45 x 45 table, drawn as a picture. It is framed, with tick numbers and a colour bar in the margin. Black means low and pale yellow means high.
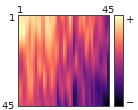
The histogram is bell-shaped. No lone cell stands out from its neighbours. The grain runs up and down. There is an overall slope up to the top left. The ninth with the highest average is the top left. The bottom right is the ninth with the lowest average. On average the colour sits 60% of the way up the scale.
